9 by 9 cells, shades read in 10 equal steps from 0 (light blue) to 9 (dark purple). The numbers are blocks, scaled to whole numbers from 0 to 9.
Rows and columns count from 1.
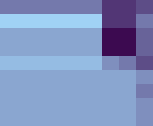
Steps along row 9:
same same same same same same same up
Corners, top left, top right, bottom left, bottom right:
4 6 2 3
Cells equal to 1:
6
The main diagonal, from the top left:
4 0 2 2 1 2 2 2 3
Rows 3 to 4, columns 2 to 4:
2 2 2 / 2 2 2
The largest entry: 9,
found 4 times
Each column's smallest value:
0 0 0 0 0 0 2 2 3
